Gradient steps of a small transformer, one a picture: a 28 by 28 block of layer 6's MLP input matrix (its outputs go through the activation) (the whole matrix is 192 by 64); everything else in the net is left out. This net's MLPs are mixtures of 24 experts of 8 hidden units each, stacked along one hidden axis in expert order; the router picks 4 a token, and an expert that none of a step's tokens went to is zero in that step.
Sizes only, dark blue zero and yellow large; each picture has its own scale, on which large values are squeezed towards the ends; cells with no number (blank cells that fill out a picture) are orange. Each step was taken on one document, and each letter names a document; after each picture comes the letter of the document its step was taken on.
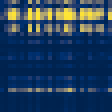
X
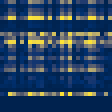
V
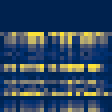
V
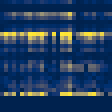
V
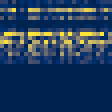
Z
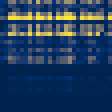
X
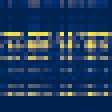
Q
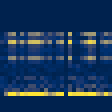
V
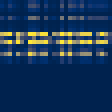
Z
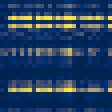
X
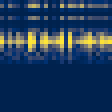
Z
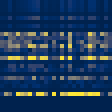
Q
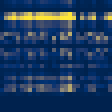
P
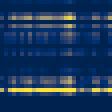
P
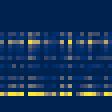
Q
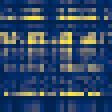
V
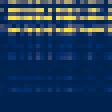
X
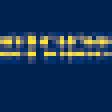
Z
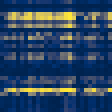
P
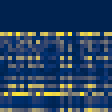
Q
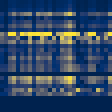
P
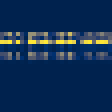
Z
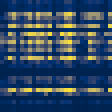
X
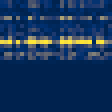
Z
